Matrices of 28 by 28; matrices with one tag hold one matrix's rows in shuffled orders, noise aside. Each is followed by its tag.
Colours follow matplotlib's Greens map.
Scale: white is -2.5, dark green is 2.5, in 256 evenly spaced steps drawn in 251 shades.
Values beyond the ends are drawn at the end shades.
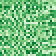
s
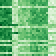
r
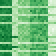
r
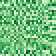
s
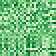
s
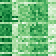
r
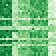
r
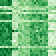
r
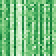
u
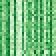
u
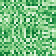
s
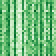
u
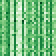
u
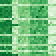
r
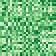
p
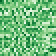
s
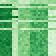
r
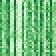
u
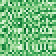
p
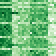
r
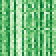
u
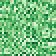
s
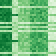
r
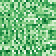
s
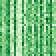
u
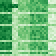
r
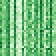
u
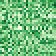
p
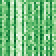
u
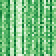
u
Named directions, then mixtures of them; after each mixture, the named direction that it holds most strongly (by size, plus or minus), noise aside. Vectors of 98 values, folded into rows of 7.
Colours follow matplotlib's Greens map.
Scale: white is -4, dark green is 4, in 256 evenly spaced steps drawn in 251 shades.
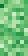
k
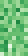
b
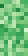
k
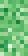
b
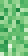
b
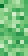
k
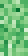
b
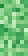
k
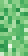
b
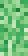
b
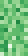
b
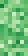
k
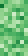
k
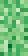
b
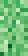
b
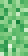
b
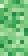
k
